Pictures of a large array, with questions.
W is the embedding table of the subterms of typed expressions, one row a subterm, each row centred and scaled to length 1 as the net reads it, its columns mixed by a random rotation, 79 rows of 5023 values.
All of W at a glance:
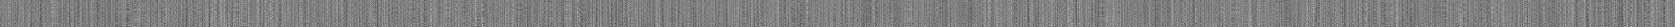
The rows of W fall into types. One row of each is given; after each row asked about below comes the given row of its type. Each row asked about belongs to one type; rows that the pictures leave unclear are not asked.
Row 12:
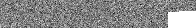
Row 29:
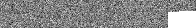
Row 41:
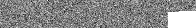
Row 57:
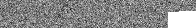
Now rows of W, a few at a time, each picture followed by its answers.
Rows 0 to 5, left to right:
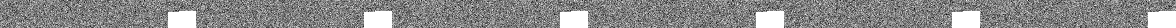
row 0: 57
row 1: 29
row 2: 41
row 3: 41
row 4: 41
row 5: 41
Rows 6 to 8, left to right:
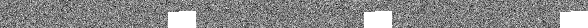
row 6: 57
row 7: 12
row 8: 12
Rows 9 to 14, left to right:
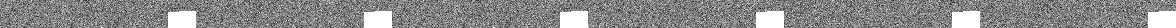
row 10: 41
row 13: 57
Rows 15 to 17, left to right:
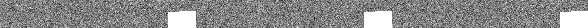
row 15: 12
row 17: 12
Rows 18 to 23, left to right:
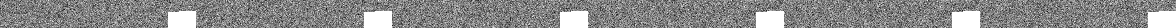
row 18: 57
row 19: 41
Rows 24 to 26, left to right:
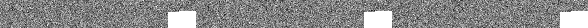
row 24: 29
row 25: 29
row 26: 57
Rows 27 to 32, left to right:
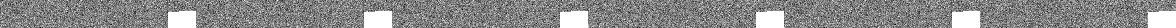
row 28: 29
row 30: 12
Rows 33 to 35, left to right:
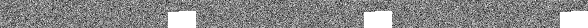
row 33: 41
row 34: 41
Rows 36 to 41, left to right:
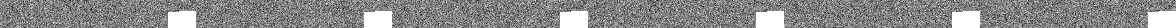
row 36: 29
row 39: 57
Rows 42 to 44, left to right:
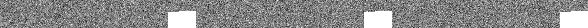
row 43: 29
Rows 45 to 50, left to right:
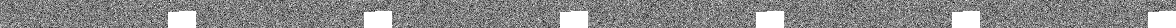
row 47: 12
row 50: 57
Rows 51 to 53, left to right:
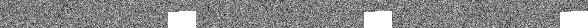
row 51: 57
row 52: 29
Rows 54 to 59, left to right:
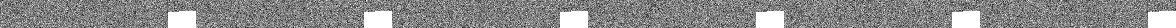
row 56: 29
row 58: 41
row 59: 29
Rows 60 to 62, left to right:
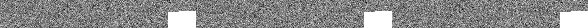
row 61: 57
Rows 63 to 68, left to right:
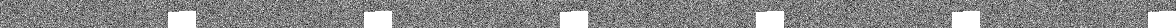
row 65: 41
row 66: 41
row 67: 57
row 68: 29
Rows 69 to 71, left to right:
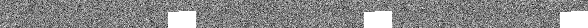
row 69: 12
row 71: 12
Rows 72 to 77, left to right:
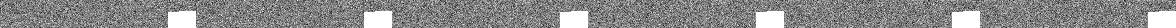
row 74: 41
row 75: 41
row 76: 41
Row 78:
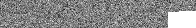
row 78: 57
